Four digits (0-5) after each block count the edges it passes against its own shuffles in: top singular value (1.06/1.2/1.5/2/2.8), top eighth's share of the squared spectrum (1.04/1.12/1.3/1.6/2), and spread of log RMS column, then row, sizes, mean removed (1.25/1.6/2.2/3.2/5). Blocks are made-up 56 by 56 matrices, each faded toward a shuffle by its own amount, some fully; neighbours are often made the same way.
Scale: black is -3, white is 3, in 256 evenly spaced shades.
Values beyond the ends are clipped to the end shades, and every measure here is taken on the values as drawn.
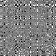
4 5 3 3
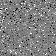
2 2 0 0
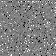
2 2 0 0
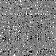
3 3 1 2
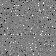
2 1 0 1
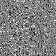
3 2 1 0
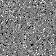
1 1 0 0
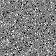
0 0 0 0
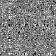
3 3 1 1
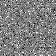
2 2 0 0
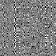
4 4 3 2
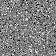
0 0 0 0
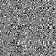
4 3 2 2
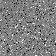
0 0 0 0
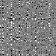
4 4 3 2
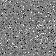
1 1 0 1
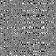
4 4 3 3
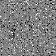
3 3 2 1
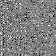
3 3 2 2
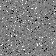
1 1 0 0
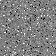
1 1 0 0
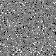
2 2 1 1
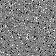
1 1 0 0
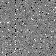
2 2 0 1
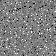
1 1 0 0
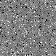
1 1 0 0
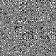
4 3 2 2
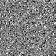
3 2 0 1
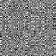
4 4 3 3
